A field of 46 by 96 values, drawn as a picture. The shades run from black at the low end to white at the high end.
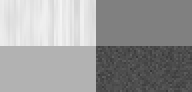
The table splits into 2 rows of 2 panels. Panel 1,1: very high, streaked downward, faint in contrast. Panel 1,2: middling, flat. Panel 2,1: high, flat. Panel 2,2: low, fine-grained, faint in contrast.
